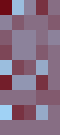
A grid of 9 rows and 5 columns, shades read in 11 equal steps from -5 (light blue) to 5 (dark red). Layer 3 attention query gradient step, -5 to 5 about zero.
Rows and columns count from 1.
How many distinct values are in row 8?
5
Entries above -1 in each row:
3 4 2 3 3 3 5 3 5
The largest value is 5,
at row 1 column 1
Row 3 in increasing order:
-1 -1 -1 0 1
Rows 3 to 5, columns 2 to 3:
-1 -1 / -1 -1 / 2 1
